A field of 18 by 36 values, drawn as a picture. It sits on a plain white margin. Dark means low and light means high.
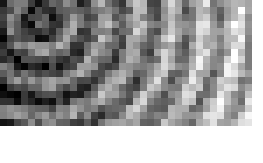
Concentric rings centre on the top left. The field climbs toward the right. On average the colour sits 50% of the way up the scale. No row or column stands out.
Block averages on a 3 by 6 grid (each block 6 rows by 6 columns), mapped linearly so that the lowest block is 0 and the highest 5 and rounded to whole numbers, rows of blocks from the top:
012344 | 112344 | 012345
